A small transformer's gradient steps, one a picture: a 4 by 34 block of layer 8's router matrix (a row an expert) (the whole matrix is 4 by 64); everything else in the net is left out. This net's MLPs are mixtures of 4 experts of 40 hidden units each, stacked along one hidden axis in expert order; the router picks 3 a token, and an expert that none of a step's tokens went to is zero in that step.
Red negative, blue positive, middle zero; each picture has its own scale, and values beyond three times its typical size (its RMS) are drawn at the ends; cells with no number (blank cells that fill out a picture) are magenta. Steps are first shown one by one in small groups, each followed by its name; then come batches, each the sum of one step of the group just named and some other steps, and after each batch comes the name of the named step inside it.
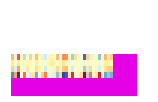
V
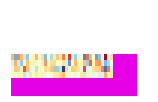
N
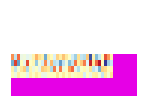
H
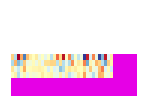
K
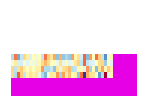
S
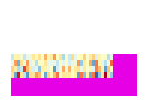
S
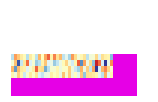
S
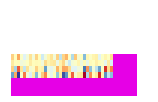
V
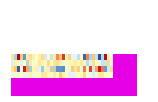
K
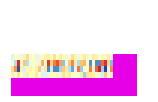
S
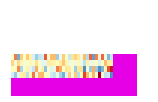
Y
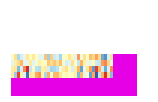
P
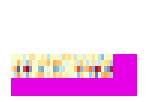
P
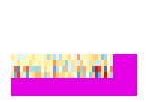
P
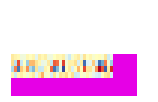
Y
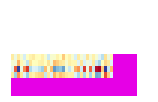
P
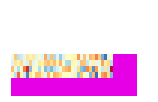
P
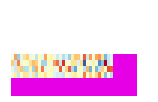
Y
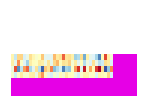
Y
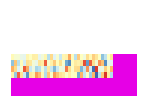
P
